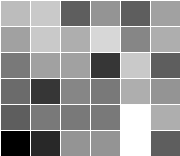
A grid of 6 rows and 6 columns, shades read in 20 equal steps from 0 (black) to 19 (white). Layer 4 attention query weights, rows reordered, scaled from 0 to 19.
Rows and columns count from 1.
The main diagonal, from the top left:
14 15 12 9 19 7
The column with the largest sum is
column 5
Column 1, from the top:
14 12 9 8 7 0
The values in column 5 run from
7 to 19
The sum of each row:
66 79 59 55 66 51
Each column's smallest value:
0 3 7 4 7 7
